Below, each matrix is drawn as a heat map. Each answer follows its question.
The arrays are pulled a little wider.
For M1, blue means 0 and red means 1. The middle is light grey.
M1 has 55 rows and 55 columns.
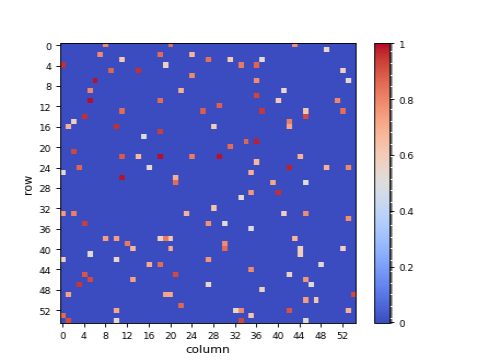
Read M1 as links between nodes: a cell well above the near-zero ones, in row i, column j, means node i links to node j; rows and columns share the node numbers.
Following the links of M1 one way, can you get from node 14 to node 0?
yes
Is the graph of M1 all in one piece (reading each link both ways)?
yes
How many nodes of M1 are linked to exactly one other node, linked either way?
1
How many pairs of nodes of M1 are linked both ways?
2
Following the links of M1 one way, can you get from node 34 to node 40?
yes
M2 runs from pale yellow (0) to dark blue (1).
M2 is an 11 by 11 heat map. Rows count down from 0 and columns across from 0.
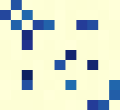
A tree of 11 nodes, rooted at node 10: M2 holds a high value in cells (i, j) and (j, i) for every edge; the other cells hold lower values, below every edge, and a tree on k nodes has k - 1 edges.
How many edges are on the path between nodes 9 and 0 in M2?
5
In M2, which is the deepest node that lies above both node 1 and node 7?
2
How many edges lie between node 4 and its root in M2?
3
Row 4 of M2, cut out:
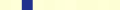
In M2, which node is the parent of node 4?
2
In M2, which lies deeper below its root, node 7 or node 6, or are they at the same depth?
node 7
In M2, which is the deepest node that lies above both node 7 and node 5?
8
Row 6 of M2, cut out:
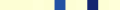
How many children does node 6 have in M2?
1
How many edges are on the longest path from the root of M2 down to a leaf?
4
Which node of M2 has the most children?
2
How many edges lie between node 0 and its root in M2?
4
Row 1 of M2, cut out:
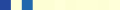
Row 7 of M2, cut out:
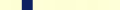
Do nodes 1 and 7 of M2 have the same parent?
yes
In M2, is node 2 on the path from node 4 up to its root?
yes
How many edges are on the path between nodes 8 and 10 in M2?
1
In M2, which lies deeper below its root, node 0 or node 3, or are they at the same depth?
node 0
